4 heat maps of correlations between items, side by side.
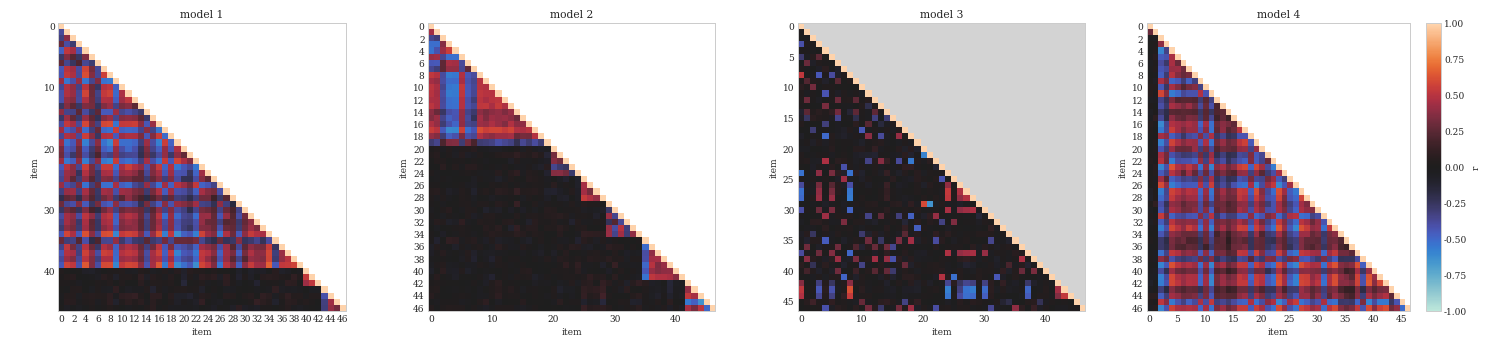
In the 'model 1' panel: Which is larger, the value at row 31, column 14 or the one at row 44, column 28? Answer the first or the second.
the second
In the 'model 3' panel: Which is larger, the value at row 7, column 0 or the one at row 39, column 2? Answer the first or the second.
the first
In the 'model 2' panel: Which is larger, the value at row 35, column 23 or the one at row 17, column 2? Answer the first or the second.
the first
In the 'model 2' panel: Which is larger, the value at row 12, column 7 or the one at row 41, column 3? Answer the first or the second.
the second
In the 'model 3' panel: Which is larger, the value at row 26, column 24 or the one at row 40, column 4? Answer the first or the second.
the first
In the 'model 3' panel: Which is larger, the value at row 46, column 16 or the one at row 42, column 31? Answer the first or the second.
the first
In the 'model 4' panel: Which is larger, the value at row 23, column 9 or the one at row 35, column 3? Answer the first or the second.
the second
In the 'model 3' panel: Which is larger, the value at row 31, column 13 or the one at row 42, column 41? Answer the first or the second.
the first
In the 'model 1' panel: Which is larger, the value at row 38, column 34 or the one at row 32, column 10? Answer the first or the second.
the first
